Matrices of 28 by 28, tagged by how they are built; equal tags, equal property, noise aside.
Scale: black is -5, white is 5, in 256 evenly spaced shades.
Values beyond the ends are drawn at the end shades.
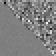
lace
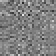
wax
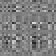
wax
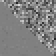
lace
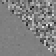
lace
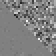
lace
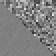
lace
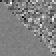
lace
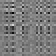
wax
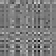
wax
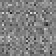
wax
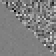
lace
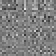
wax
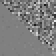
lace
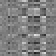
wax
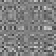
wax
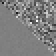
lace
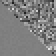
lace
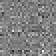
wax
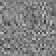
wax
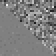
lace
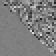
lace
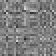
wax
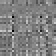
wax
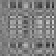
wax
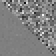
lace
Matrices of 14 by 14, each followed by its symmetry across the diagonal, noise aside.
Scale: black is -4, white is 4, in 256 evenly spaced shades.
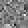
antisymmetric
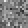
neither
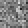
neither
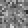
antisymmetric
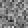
neither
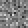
antisymmetric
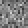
neither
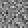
antisymmetric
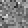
antisymmetric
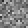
neither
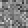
antisymmetric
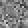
antisymmetric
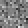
antisymmetric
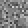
antisymmetric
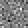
antisymmetric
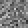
neither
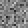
neither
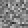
neither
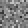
antisymmetric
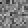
neither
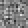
antisymmetric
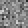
neither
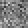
antisymmetric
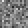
neither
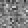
neither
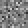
antisymmetric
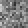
neither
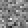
neither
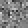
antisymmetric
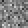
neither
